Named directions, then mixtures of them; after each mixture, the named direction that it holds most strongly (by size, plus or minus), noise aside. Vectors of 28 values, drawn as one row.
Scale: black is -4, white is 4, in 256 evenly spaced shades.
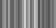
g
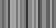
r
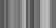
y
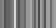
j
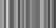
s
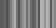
y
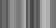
y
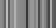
r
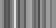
j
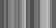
y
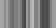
y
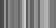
y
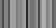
r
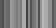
y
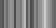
y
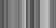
y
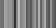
j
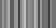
g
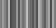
r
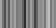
g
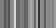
j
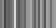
j
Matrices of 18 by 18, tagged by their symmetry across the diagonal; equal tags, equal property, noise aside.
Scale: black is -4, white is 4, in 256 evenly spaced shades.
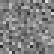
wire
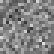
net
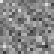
net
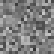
wire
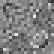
net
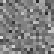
wire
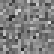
wire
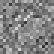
net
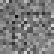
net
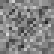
net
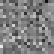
wire
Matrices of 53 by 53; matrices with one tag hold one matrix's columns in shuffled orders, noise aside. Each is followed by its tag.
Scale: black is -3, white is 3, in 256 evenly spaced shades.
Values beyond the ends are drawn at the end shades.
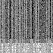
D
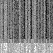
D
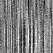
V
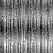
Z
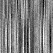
V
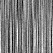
V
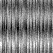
Z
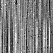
V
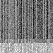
D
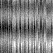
Z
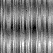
Z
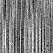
V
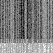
D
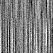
V
